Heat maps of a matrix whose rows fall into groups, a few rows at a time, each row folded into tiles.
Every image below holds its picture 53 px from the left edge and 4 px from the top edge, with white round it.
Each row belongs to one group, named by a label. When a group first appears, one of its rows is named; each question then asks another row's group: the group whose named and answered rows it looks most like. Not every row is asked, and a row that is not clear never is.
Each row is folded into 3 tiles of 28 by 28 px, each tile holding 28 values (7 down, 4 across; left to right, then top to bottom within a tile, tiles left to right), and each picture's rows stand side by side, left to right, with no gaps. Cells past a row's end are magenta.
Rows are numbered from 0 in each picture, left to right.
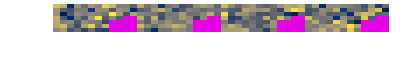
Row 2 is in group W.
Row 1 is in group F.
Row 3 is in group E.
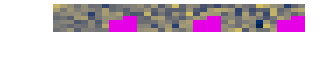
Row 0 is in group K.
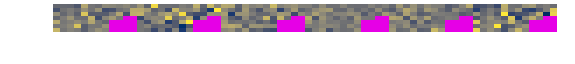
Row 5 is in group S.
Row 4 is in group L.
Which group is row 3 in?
F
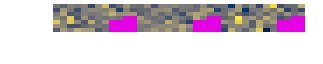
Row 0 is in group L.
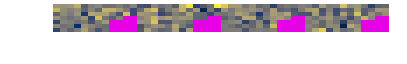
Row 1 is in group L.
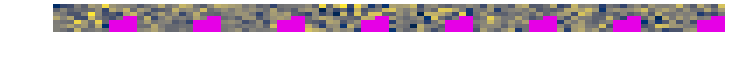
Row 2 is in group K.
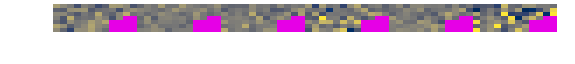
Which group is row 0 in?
F
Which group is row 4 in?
E
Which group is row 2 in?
S
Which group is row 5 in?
S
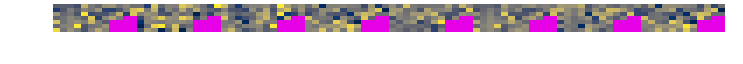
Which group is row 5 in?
S
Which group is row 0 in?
S
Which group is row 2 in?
W
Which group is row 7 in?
E
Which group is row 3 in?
E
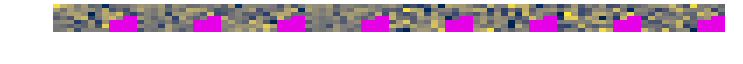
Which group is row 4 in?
F
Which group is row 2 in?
E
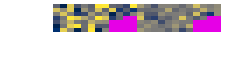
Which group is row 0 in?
L
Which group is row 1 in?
W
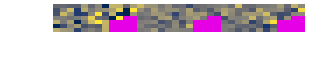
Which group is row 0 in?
W
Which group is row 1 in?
K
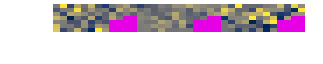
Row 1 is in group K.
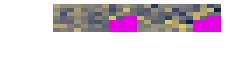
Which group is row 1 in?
E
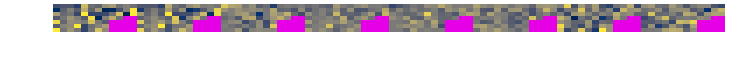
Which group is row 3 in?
S
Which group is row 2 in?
K
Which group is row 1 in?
S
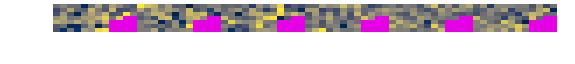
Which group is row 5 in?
E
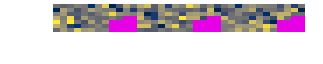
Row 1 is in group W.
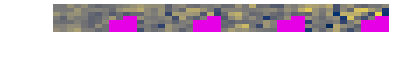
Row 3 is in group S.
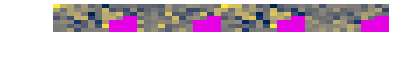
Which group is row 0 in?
K
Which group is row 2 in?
K
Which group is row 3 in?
E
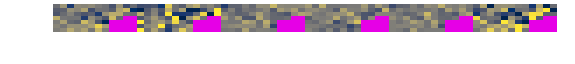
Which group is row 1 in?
S
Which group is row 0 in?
E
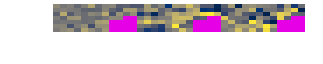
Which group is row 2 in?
E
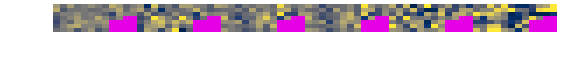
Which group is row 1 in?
L
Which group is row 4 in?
F
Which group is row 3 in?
W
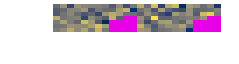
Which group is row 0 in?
E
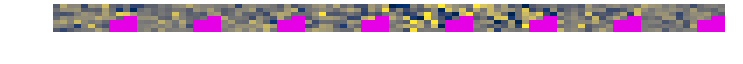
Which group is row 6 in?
S
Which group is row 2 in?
E
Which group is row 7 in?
K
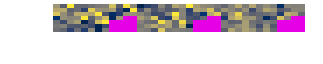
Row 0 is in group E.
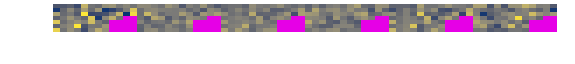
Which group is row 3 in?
L
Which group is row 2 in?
S
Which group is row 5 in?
W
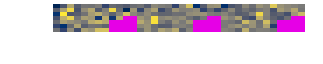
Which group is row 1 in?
L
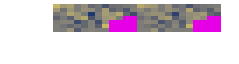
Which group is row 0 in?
K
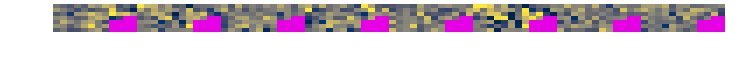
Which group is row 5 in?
K
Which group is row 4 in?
S
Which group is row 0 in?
W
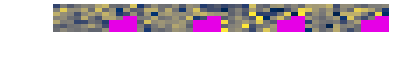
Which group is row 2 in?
S
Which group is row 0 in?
L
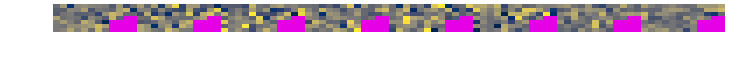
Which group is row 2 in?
S
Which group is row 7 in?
W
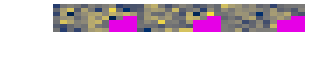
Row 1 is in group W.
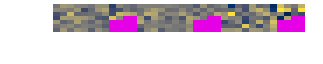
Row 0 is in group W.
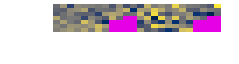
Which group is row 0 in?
E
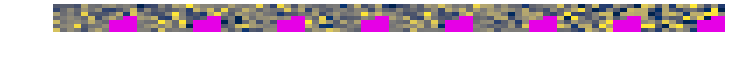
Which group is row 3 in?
L
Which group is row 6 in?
F
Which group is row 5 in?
K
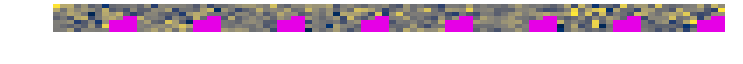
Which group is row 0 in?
K
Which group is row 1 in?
E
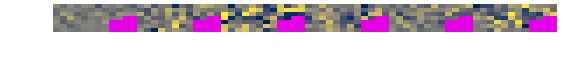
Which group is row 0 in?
F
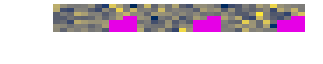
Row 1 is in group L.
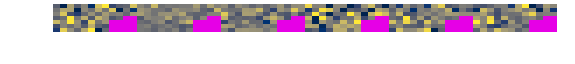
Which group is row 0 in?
L
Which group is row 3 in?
F
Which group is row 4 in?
L
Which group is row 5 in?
L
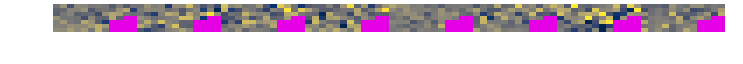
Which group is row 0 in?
E
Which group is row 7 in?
S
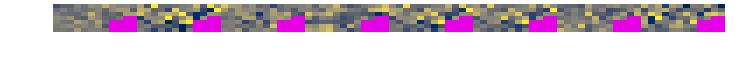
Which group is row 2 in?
K
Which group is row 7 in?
F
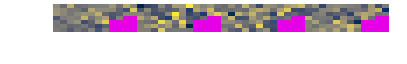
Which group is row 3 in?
E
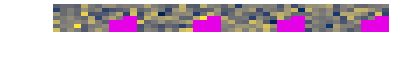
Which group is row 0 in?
S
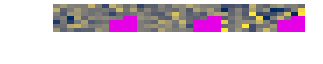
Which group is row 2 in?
S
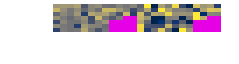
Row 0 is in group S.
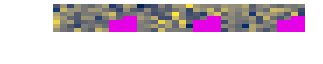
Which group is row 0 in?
L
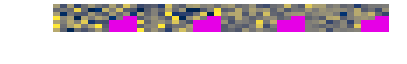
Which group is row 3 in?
K
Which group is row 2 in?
F
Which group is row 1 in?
S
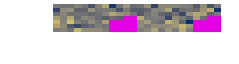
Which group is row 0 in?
L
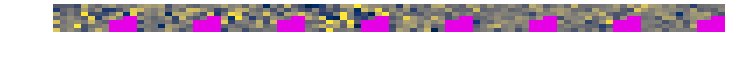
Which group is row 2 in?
F
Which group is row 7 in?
K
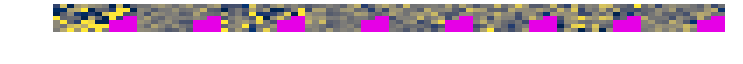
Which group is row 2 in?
S
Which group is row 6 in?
L
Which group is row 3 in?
L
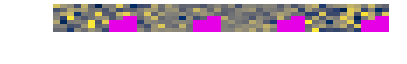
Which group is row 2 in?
E
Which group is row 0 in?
F
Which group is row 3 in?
W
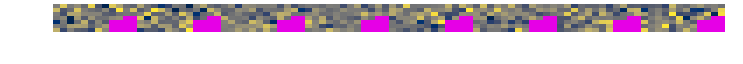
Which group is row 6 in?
F
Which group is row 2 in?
E
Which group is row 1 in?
F
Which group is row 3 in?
L
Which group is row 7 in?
S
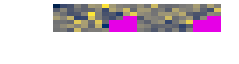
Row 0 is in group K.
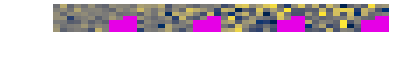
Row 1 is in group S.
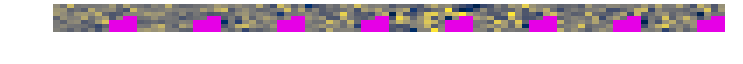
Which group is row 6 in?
S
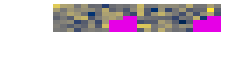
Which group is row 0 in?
K
